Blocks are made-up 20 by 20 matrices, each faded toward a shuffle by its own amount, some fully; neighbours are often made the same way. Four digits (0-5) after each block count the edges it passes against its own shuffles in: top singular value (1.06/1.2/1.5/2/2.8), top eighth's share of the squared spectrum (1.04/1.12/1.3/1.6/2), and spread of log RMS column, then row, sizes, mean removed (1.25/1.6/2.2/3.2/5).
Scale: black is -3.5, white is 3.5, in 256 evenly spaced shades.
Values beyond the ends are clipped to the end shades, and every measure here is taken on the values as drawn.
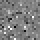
1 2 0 0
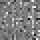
1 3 1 0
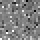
0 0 0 0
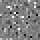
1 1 0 0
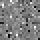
0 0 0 0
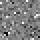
0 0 0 0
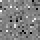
0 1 1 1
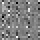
3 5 3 1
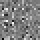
2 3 2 1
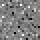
0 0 0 0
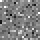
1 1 0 0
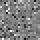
1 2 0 0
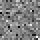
0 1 0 0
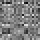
3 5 2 2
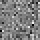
2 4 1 0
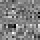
3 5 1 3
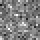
1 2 0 0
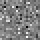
1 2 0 0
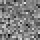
2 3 1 0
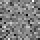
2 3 0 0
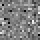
0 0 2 0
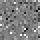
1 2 1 0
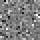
0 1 0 0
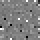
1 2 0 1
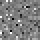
0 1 0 0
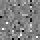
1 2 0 0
